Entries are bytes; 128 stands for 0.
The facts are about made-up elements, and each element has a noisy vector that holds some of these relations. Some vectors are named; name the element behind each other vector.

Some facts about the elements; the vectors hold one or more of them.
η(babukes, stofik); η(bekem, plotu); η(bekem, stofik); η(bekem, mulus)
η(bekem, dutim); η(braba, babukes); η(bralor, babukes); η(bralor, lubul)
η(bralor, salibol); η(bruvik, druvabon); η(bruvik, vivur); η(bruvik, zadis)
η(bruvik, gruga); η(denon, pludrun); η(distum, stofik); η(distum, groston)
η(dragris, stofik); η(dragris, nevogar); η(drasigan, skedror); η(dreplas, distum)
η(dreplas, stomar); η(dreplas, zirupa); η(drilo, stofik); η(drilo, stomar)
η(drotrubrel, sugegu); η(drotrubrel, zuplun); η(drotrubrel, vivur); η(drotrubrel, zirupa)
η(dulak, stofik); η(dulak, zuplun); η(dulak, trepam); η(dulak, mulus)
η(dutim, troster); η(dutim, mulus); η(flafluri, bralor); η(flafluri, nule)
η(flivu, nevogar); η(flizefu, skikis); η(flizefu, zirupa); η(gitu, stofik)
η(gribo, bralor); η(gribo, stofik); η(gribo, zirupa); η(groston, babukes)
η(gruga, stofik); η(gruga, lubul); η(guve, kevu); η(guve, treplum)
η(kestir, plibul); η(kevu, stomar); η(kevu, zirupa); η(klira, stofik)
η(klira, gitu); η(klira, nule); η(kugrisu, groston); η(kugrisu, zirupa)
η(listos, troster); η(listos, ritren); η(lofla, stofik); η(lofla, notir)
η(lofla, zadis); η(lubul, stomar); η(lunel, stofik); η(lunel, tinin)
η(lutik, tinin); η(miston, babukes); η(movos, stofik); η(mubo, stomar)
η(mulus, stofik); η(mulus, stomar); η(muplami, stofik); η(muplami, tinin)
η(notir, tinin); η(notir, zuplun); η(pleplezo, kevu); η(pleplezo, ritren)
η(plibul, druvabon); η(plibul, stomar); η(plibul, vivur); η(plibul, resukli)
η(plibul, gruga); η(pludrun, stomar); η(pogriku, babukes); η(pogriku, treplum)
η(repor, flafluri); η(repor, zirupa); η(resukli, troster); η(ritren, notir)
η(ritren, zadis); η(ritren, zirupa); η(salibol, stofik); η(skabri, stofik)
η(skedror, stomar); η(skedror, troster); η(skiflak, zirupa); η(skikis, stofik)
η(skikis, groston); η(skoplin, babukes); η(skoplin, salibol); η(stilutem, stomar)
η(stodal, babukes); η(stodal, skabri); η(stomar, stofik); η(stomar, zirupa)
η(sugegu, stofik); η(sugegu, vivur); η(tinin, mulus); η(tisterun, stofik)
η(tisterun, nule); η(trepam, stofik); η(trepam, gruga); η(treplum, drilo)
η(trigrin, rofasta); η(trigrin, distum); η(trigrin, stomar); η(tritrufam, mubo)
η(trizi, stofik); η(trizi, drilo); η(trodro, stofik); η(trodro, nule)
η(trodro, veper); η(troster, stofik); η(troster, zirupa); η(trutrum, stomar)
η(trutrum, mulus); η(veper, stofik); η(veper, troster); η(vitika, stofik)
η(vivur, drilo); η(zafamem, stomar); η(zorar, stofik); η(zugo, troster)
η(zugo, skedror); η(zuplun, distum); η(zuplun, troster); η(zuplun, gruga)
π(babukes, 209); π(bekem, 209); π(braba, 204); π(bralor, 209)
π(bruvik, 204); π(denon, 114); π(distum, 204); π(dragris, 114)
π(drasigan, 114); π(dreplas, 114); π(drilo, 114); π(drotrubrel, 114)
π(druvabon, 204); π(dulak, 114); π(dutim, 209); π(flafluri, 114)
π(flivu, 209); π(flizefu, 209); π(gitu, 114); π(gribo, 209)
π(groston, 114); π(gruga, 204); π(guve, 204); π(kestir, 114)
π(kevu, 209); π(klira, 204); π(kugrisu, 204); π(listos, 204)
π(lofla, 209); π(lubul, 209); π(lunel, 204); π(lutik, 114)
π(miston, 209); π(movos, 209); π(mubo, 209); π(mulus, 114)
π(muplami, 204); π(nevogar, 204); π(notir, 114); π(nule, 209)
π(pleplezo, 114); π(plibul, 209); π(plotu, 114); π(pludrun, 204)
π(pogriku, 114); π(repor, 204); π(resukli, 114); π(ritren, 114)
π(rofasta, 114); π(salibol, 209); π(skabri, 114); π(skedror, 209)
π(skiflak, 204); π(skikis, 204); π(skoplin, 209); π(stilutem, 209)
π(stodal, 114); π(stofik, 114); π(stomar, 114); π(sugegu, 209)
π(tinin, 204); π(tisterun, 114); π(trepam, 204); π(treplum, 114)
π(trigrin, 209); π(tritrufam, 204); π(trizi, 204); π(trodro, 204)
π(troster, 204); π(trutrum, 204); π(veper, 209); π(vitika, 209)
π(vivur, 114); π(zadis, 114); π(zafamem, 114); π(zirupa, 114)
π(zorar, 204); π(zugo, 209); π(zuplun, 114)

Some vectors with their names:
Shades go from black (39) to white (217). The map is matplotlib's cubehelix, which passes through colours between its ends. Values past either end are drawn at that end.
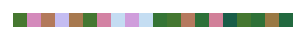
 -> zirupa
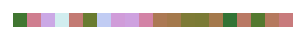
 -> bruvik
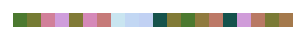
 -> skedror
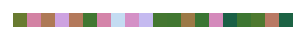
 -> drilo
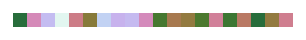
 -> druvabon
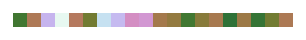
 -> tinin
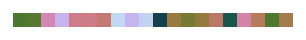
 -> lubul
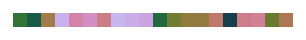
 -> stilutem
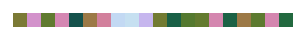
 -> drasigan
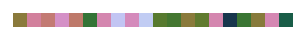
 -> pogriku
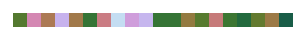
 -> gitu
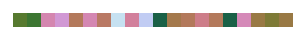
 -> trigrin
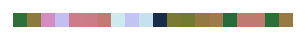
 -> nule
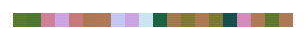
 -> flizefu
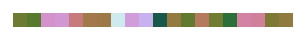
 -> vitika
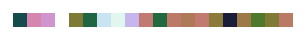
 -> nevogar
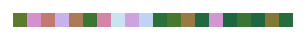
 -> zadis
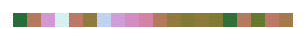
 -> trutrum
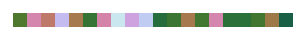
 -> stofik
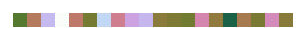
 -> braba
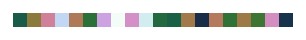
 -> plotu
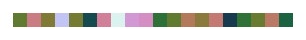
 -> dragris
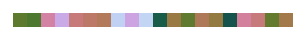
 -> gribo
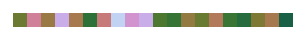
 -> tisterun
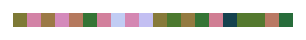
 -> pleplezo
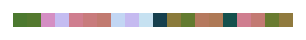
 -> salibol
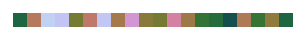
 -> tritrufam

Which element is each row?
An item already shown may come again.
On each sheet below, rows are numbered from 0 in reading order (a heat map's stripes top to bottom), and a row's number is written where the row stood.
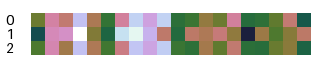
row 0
skabri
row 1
nevogar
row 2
flafluri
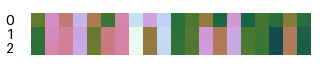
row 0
zadis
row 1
rofasta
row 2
rofasta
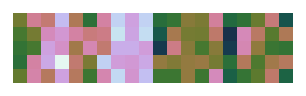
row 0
skabri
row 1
kevu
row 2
mubo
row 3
skikis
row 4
drilo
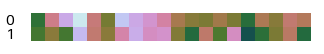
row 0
trizi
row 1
zafamem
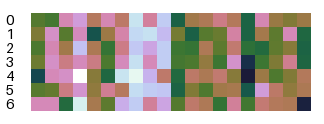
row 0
trigrin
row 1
drasigan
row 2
flafluri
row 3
treplum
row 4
nevogar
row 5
zugo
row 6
denon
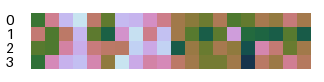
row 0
zorar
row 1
lutik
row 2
gribo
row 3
guve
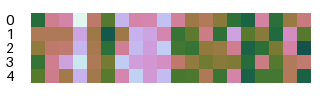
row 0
skiflak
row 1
kestir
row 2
stodal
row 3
listos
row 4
stomar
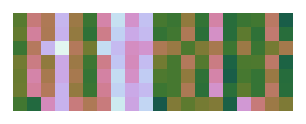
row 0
mulus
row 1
resukli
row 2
tinin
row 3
dreplas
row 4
ritren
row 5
resukli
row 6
bekem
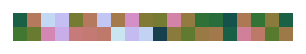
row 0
tritrufam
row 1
veper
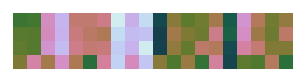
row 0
dutim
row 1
plibul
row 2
babukes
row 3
pleplezo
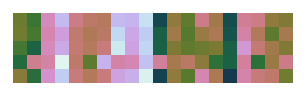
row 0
skoplin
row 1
lofla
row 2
bekem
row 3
skiflak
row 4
miston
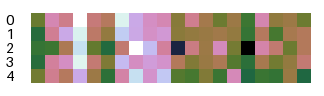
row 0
pludrun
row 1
distum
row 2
flivu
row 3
repor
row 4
notir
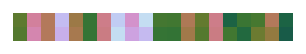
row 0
groston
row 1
gitu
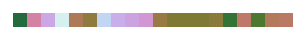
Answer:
troster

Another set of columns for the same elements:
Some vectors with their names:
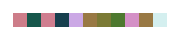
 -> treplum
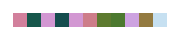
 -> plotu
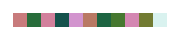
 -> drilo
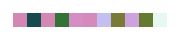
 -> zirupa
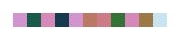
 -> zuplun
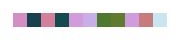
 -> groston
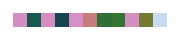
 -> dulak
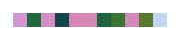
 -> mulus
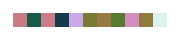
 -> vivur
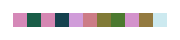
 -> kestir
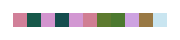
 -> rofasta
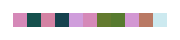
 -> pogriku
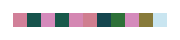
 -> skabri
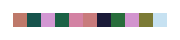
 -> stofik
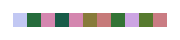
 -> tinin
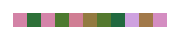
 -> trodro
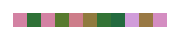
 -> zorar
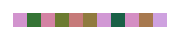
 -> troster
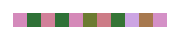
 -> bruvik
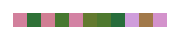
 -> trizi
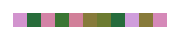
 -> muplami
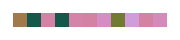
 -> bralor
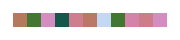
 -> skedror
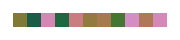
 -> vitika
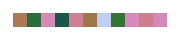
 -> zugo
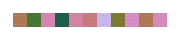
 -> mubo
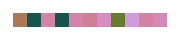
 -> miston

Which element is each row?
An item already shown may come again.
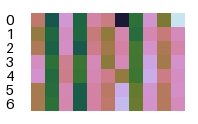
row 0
stofik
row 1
veper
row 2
bekem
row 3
guve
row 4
braba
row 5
trigrin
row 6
trigrin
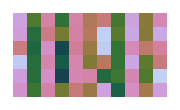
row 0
trutrum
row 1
skiflak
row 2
dutim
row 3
tinin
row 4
mulus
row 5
troster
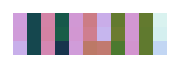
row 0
ritren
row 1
ritren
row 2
notir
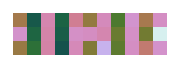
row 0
lofla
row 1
dreplas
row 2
plibul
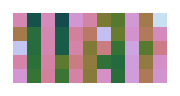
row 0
flafluri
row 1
trigrin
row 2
tinin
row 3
zorar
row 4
listos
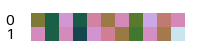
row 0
nule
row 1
drasigan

